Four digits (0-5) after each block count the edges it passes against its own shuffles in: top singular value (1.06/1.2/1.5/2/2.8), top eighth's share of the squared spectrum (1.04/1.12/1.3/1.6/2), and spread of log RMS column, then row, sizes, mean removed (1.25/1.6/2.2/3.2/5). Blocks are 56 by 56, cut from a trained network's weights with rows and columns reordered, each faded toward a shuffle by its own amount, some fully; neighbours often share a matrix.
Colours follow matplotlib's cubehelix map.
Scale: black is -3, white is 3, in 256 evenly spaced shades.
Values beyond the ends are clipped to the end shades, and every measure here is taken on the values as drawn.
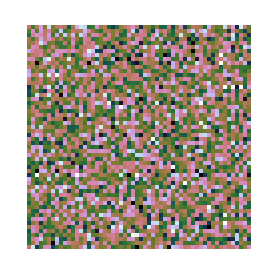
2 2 0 1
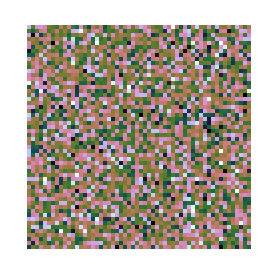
0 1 0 0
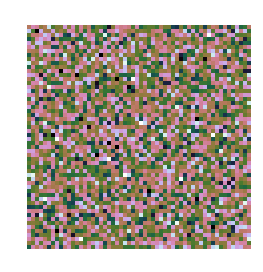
0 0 0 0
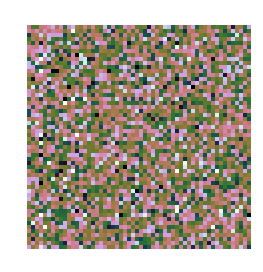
2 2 1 1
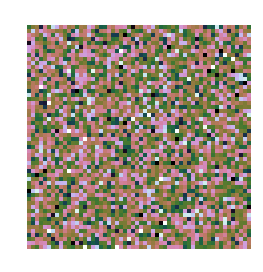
0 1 0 0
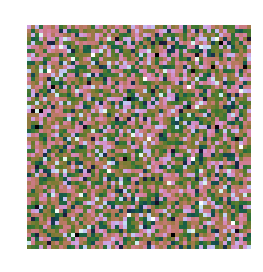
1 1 0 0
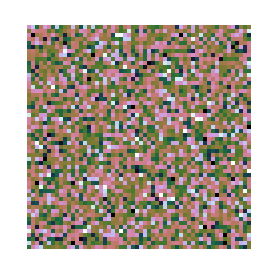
0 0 0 0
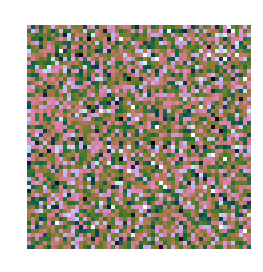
0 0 0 0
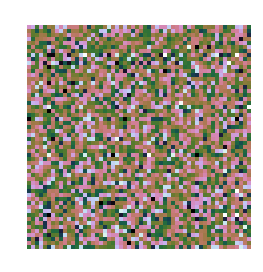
3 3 1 2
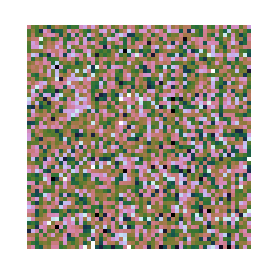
3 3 0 2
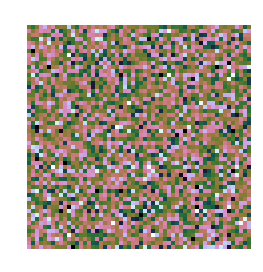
2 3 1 1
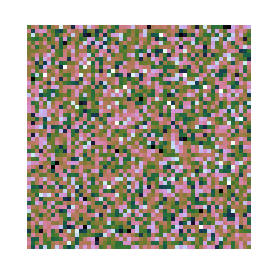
2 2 0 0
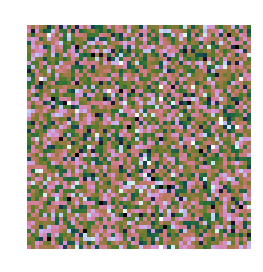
1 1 0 0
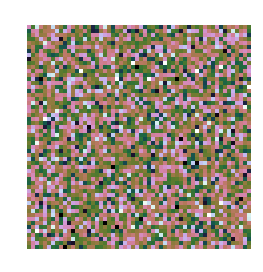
1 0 0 0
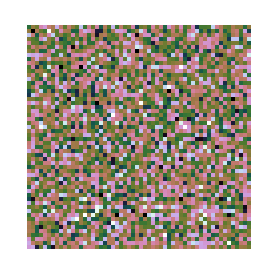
1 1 0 1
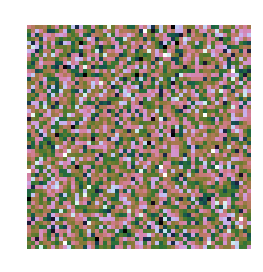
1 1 0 0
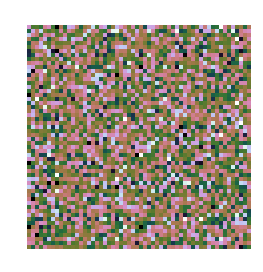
2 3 1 1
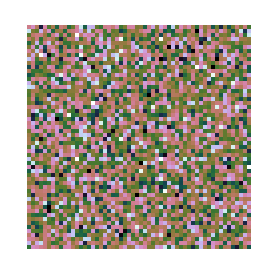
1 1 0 0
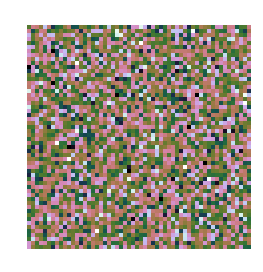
0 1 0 0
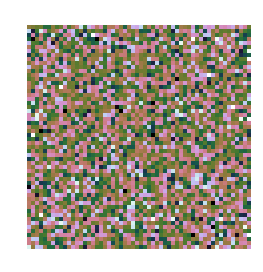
2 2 1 1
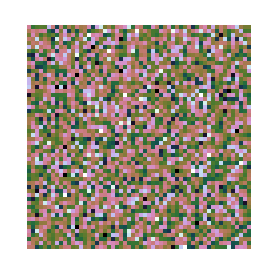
2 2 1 0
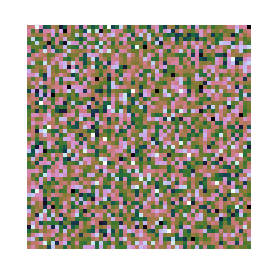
2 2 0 0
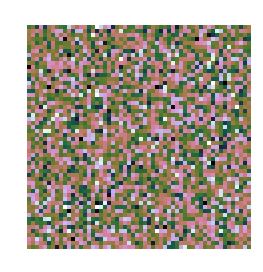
2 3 2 1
